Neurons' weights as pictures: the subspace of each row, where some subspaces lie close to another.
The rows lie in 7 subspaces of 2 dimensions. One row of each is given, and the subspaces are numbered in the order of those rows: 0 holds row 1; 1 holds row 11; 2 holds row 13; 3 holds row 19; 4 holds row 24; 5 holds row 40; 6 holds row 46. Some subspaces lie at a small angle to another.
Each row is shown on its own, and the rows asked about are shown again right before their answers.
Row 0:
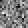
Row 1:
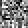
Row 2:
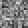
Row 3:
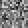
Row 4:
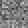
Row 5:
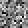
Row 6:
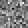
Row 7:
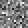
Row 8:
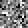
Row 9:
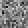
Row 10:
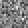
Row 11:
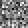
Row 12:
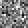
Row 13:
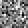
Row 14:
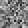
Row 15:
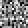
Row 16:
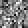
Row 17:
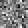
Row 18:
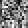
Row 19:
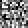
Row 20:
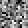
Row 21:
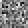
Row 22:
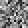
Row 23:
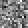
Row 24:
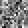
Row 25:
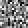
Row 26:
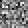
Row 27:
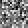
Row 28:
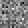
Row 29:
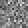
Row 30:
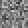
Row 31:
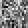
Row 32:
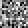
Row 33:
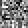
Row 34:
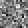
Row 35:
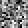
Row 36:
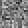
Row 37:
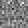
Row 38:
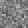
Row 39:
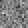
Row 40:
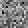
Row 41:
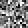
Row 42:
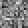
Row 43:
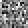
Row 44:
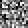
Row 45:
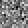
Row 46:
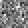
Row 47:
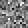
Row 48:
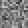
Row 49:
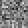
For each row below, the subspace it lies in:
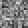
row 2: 1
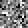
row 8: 3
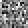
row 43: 3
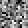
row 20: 5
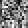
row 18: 5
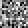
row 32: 1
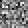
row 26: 3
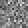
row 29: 4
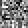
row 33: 0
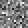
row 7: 0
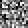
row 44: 3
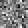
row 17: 6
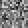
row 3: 6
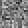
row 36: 0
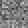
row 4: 0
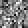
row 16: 4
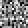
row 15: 4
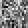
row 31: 5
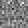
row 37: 4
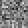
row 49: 0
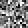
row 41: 1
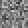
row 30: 6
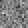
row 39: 6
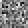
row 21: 3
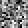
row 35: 5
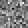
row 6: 1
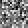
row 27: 2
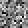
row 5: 5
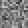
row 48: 6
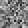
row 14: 4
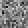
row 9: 5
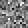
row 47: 1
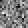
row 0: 6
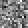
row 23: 3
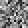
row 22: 4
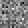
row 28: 0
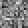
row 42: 1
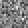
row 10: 2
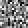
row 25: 4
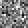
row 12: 2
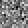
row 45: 2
